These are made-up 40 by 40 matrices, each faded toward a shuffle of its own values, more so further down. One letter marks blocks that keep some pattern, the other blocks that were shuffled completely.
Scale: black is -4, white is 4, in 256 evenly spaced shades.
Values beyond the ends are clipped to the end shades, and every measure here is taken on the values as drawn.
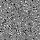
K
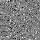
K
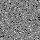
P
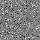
P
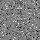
K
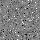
P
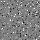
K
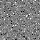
K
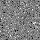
K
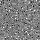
K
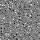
K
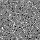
P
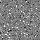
P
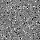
P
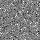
P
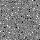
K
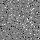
P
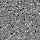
P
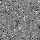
P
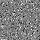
P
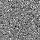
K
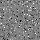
K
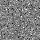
P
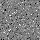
P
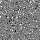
P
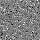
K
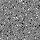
P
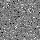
P
